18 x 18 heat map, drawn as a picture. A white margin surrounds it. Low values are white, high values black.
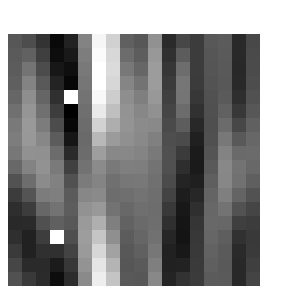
The top middle is the ninth with the lowest average. There are two isolated cells, each far lower than the cells round it. The grain runs up and down.
